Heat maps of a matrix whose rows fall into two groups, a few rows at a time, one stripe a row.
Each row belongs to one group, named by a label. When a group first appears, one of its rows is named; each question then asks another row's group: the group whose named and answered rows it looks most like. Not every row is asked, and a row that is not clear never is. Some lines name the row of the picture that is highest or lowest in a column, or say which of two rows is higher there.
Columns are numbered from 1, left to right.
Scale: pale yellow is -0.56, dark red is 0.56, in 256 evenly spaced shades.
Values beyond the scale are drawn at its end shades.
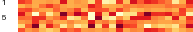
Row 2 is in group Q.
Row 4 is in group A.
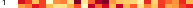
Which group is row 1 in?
A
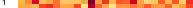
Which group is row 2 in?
Q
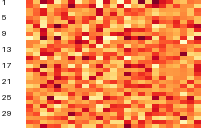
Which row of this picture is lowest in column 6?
25
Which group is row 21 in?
A
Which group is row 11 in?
Q
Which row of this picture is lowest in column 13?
10
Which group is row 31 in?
Q
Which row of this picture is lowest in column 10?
25
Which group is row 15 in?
A
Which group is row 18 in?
Q
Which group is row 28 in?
A
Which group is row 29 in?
A
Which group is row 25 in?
A
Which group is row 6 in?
A
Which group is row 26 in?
Q
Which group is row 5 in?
A
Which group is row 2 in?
A
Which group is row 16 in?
Q
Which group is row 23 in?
Q
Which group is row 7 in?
Q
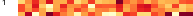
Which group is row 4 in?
Q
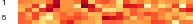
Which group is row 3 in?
Q
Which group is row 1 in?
A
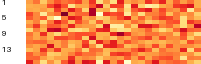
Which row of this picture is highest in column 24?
2
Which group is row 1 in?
A
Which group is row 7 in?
Q
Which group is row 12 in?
A
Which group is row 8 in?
Q
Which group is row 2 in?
Q
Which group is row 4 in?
A
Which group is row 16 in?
A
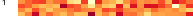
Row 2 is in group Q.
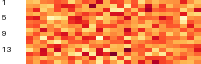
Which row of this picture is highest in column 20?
5
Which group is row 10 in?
A
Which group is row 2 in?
A
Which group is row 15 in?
A
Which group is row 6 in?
Q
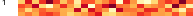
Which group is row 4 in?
Q
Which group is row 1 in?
Q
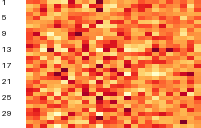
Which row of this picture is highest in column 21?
13
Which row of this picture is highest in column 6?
18
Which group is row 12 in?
A
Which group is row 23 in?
A
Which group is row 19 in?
Q
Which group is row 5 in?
Q
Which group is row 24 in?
A
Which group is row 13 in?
A
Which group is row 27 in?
Q
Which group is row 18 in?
A
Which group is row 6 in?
Q
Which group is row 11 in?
A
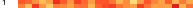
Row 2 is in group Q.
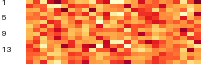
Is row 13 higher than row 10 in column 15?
Yes
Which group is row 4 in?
Q
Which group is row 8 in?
Q
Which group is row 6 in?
A
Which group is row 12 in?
A
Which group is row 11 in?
Q
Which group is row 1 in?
Q
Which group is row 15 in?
A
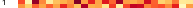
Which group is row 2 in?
A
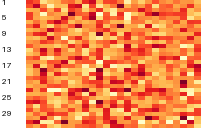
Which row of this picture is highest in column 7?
4
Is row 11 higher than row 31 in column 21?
Yes
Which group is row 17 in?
Q
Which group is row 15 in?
Q
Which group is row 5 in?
A
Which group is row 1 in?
A
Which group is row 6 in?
Q
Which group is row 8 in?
Q
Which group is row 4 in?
A
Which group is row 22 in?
Q
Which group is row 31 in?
A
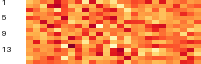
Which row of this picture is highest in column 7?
12
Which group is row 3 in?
A
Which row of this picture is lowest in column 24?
8
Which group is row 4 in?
Q
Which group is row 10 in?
A
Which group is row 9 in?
Q
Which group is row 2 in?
Q
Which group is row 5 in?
A
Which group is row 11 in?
Q
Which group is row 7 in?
A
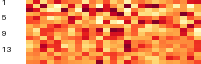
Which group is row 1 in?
Q
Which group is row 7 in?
Q
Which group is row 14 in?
A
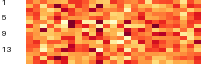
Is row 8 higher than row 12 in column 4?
No
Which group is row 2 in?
Q
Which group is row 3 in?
A
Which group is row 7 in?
A
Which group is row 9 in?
Q
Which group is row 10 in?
A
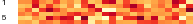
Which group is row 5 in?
A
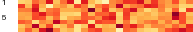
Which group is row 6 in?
A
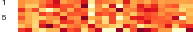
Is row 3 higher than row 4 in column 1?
Yes
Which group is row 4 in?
A
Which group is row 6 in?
A
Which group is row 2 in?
A
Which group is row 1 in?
A
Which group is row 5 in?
A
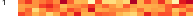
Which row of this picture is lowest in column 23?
1
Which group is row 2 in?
Q
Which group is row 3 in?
Q
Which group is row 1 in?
Q
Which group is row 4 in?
A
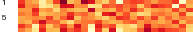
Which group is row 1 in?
A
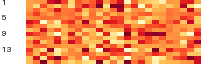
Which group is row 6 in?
A
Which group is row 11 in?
Q
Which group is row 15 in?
Q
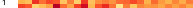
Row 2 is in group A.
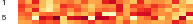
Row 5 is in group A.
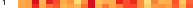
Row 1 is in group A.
